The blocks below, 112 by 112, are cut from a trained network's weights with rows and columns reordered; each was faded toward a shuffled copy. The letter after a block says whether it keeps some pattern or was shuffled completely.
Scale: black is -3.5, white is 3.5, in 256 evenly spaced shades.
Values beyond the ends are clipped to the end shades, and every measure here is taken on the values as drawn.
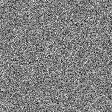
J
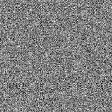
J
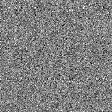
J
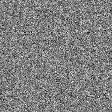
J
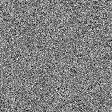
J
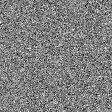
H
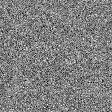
J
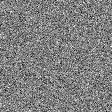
H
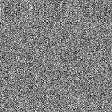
J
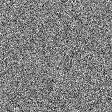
J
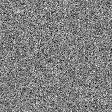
H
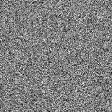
J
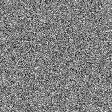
J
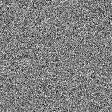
J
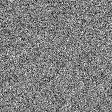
H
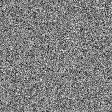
J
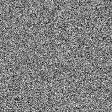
J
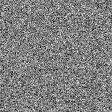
J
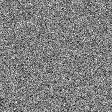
H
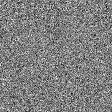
J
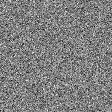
H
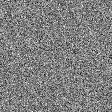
H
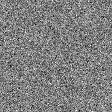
H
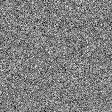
H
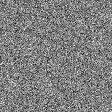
J
